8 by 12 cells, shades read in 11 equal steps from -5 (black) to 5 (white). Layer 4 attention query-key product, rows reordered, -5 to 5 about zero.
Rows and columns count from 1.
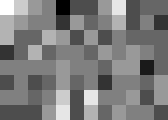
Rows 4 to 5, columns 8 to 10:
1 0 1 / -1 1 1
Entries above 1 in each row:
3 2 2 1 0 0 2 2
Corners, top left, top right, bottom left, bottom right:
5 -1 -2 -2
